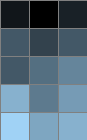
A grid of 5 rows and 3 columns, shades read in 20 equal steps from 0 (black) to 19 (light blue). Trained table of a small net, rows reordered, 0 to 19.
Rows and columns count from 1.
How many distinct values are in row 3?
3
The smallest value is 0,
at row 1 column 2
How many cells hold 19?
1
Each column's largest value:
19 15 16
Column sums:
53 42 53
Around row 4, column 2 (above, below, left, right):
10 15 16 14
